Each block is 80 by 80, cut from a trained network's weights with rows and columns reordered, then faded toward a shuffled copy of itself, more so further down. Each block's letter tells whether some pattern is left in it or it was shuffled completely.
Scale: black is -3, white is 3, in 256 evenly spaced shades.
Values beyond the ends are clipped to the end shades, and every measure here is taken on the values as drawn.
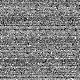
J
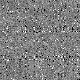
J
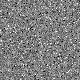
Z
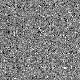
J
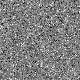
Z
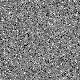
Z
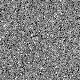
Z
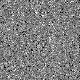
J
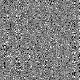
J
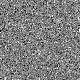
Z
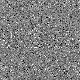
J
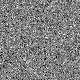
Z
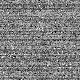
J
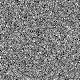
Z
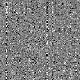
J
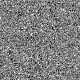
Z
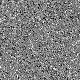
Z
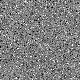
Z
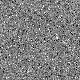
Z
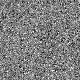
Z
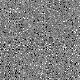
J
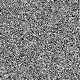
Z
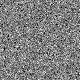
Z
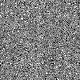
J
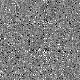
J
